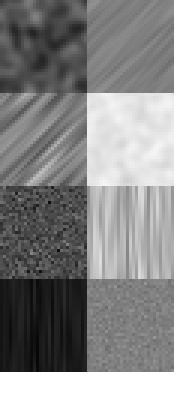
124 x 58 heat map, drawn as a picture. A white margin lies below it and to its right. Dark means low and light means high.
The table splits into 4 rows of 2 panels. Panel 1,1: low, blotchy. Panel 1,2: middling, slanting up to the right, faint in contrast. Panel 2,1: middling, slanting up to the right. Panel 2,2: very high, blotchy, faint in contrast. Panel 3,1: low, fine-grained. Panel 3,2: high, streaked downward. Panel 4,1: very low, streaked downward, faint in contrast. Panel 4,2: middling, fine-grained, faint in contrast.
